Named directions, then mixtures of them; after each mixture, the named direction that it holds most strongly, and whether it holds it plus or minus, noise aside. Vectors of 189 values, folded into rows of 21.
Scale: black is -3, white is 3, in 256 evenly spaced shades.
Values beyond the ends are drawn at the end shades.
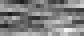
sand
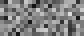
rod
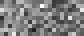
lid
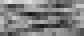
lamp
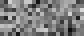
rod, plus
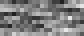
sand, plus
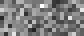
lid, plus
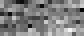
sand, plus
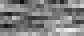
sand, plus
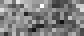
lid, plus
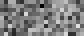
lid, minus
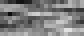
sand, plus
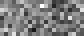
lid, plus
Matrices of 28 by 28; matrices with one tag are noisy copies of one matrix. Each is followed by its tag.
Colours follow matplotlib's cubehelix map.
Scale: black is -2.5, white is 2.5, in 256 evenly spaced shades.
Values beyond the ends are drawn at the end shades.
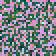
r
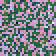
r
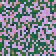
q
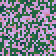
q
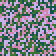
q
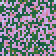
q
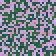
r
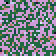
r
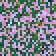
q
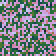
q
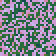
r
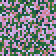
q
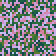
q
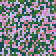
q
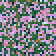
q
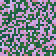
r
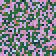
r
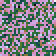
r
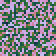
r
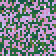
q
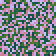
r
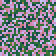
r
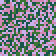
r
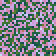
r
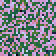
r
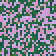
q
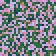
r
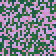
q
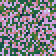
q
